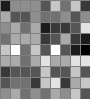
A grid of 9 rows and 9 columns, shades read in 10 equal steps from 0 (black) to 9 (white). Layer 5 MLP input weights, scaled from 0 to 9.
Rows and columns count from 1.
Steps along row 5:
up down up down up down down down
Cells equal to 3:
16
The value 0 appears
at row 5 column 9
